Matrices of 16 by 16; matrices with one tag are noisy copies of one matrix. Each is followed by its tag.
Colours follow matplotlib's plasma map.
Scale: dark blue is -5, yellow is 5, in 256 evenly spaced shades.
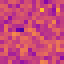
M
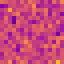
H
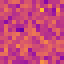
M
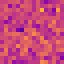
M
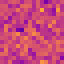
M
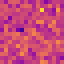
M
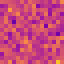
H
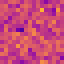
M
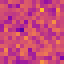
M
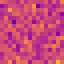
H
